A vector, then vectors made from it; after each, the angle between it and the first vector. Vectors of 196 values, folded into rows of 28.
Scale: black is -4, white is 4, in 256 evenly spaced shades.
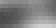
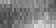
nearly parallel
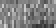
partly opposed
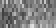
partly aligned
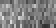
partly opposed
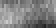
nearly opposite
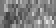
partly aligned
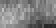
nearly opposite
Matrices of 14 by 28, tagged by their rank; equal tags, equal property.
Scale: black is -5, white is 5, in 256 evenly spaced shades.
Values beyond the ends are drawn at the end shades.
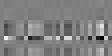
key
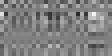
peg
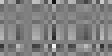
key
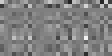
peg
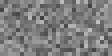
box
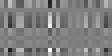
key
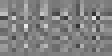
peg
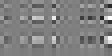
key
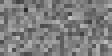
box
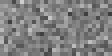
box
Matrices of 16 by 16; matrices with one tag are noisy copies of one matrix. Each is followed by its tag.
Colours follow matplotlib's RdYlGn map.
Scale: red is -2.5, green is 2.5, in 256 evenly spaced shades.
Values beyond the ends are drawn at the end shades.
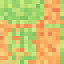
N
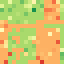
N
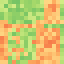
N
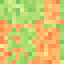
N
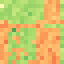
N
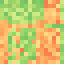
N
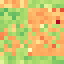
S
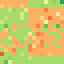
S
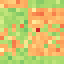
S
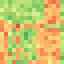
N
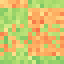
S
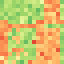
N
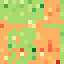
N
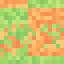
S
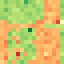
N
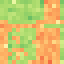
N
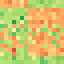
S
